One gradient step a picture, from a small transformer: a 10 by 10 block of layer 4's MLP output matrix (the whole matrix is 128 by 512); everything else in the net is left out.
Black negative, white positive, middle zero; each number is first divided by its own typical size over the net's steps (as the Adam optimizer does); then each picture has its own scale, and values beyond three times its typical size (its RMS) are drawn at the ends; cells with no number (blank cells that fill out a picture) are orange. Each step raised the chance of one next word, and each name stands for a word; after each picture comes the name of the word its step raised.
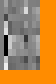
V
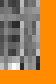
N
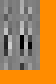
V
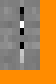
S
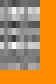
S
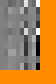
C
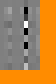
S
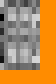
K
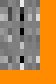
K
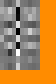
S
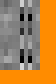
K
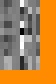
N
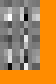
K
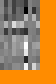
C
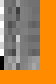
N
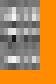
K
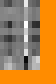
N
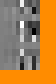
N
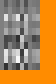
K
